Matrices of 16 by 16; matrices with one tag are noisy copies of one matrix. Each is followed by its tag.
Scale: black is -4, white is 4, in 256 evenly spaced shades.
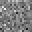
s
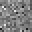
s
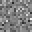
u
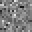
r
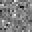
r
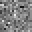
r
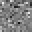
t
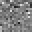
t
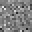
s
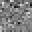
t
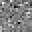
t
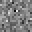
u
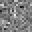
r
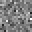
u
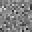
s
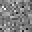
s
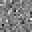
u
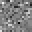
t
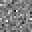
u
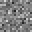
u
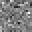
t
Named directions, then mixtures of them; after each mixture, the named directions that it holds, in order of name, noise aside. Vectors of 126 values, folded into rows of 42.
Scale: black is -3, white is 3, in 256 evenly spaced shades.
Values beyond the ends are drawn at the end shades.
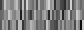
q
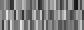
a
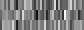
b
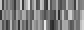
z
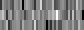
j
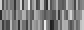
z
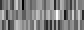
b, j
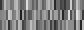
j, q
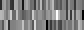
a, j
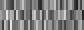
a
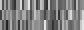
z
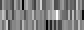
j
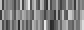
z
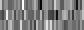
a, j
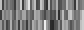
z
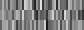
b, j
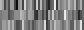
b, q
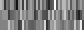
b, q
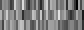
a, z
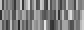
z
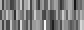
a, z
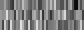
a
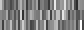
a, q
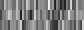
q, z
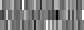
j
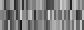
a, q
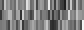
q, z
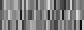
q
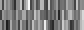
z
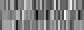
b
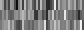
b, q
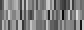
q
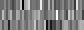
j, z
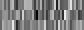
b
